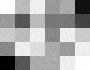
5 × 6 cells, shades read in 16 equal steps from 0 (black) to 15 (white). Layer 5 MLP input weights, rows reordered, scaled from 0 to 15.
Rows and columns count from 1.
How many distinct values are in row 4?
5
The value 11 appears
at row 1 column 2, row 2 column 3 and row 3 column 2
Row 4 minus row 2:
-1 9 2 3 2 10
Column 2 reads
11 5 11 14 5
